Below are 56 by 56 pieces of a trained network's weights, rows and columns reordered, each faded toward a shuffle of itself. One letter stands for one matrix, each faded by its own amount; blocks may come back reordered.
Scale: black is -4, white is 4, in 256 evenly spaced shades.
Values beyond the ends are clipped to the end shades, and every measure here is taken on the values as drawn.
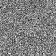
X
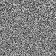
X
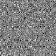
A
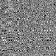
A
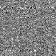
A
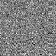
A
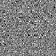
A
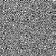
A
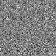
A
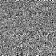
A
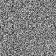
X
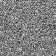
X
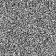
X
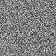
X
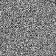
X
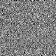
A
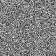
X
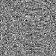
A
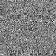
A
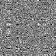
A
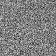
X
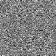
A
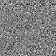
A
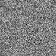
X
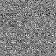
A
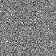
A
